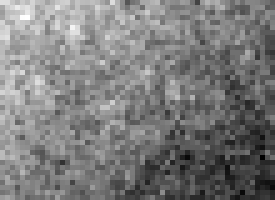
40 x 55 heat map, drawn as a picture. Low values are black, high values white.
Ninth with the highest average: top left. Slope: up to the top left. Average level on the scale: 50%. Stripes: none.
